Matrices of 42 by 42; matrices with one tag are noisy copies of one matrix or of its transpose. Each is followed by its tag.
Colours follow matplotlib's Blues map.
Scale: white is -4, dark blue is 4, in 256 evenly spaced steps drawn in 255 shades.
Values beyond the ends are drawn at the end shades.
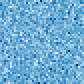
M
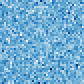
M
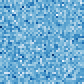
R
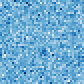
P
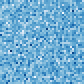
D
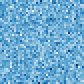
M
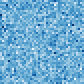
P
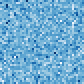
R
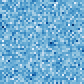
P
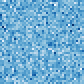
P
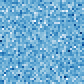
M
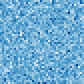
M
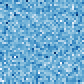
R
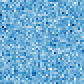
P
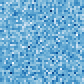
D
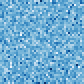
M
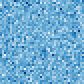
P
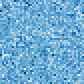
P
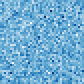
D
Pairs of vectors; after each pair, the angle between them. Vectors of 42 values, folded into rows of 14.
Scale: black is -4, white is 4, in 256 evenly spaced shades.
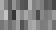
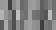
partly aligned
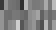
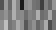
partly aligned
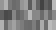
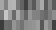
partly opposed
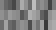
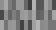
orthogonal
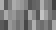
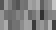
nearly opposite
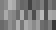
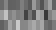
partly aligned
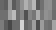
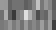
partly opposed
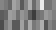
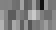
nearly opposite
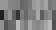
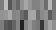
orthogonal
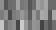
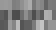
partly opposed
